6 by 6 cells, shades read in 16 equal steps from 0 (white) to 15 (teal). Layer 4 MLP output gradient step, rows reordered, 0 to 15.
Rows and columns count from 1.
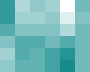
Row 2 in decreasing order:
13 8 7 6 6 2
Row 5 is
6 11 10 12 14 9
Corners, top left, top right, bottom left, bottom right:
13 9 7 9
